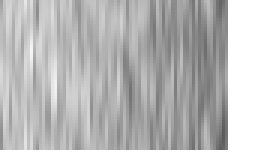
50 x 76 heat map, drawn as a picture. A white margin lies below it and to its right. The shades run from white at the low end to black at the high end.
Grain: streaks running down. Histogram: bell-shaped. Slope: up to the right.
